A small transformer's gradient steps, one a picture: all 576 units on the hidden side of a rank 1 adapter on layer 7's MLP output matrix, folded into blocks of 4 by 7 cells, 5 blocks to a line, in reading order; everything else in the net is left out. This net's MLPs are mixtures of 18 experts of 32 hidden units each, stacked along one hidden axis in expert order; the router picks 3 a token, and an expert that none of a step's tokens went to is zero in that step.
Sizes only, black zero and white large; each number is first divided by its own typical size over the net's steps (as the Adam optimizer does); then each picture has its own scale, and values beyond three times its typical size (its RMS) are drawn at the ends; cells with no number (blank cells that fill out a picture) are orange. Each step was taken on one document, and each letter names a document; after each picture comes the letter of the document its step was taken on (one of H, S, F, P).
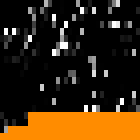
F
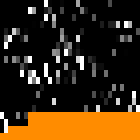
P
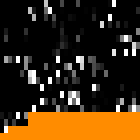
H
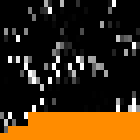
H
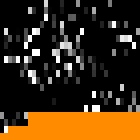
P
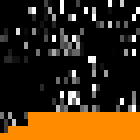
F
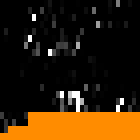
F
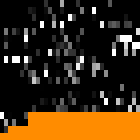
P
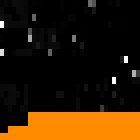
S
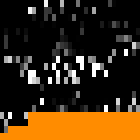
H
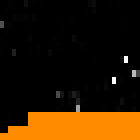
S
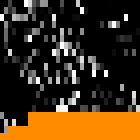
P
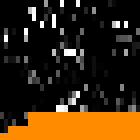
F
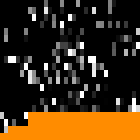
H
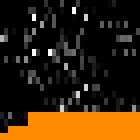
F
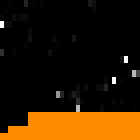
S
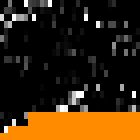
F
